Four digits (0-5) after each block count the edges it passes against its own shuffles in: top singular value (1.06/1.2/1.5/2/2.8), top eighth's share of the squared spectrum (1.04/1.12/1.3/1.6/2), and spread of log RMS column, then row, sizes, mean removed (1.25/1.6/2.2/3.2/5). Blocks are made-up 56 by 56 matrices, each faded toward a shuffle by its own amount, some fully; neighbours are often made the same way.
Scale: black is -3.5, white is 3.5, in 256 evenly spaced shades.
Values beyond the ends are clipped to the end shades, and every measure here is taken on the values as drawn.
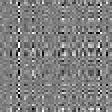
5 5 4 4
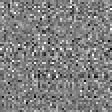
4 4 2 2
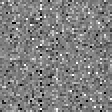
2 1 2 0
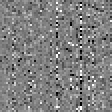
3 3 3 0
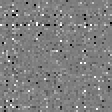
2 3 1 1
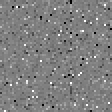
1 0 0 0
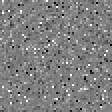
0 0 0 0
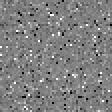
1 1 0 0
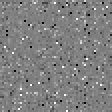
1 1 0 0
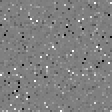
0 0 0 0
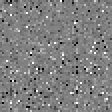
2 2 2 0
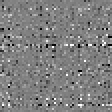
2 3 3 3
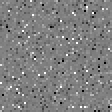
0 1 0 0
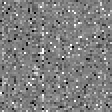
2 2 1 0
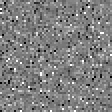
1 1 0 0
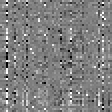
4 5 3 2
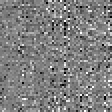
3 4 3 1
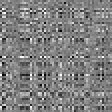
5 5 3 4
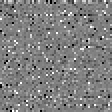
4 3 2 1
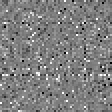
4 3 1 1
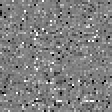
2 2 1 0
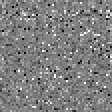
2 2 0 1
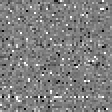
3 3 0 1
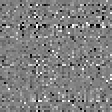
4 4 2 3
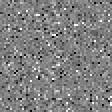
3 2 1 1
